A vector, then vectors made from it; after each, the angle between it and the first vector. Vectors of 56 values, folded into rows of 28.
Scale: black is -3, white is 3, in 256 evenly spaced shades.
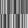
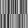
partly aligned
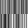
nearly parallel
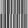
partly aligned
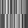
orthogonal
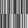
nearly parallel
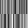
nearly parallel
